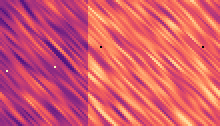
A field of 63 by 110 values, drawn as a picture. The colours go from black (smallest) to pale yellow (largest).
Grain: diagonal, down to the right. Lone odd cells: 4, 2 higher and 2 lower than their neighbours. Seam: vertical, 40% of the way across, the right part higher. Average level on the scale: 60%. Histogram: bell-shaped.
